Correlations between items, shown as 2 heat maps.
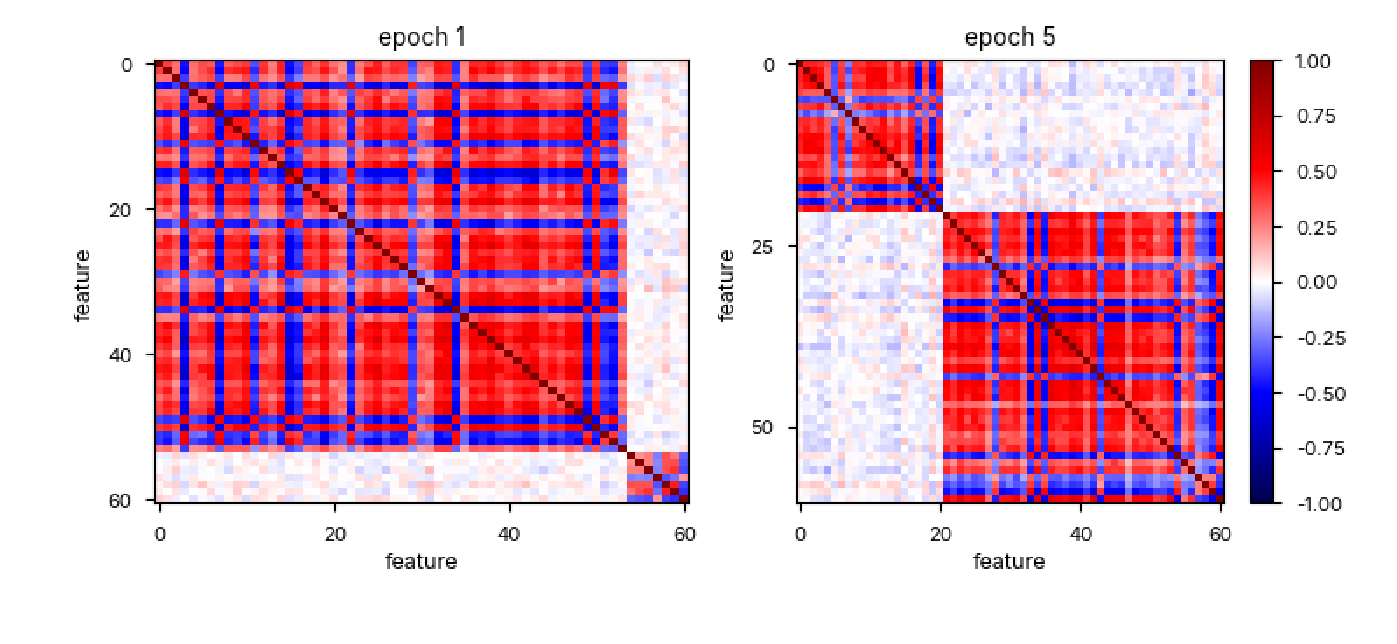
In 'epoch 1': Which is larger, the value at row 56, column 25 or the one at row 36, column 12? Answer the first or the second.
the second
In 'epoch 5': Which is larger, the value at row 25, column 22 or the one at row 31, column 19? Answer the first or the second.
the first
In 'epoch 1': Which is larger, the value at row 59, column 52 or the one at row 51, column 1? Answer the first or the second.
the first
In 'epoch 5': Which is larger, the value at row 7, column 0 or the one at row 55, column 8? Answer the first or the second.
the second
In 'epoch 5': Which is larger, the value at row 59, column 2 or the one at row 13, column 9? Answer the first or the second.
the second
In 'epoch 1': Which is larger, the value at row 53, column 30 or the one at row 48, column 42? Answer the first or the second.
the second
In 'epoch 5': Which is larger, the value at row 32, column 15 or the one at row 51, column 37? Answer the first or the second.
the second
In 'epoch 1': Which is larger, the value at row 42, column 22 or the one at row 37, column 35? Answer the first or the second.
the second
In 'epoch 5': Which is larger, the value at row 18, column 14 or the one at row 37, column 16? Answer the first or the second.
the first
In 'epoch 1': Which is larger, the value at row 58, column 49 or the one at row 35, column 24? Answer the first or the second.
the second
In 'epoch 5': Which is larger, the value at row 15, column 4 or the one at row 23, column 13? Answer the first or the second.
the first
